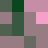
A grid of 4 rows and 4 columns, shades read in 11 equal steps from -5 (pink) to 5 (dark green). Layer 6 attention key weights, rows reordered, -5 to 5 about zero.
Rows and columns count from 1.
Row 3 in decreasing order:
3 2 -1 -1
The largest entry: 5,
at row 1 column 2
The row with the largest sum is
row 3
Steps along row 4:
same up down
